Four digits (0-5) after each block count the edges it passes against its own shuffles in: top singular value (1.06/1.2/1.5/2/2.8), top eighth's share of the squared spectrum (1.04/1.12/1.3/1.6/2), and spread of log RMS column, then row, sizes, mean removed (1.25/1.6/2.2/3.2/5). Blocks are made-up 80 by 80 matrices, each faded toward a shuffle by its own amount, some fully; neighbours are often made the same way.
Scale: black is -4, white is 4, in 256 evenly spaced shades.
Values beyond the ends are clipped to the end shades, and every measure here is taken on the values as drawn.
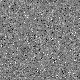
2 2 0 0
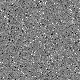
1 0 0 0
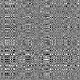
5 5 3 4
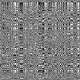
5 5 3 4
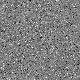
1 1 0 0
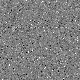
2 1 0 0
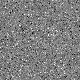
0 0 0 0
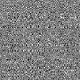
4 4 2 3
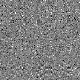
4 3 1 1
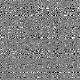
2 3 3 4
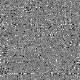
2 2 1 2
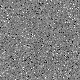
0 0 0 0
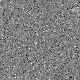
0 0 0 0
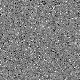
2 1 0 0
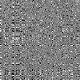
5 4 3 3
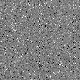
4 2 1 0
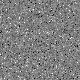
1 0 0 0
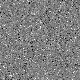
2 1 0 0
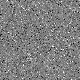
2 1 0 0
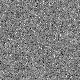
0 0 0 0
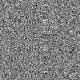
4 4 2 2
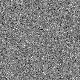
0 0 0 0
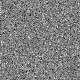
0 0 0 0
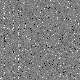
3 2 1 0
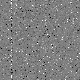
3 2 1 0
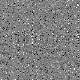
3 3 1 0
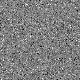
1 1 0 2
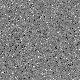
0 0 0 0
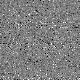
1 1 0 2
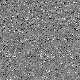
1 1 0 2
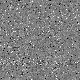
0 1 0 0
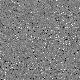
1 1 0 1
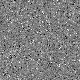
2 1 0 0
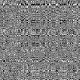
5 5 2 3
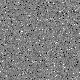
1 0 0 0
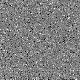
3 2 0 1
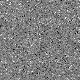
2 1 0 0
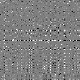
5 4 2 3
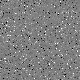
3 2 0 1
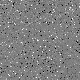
2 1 0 0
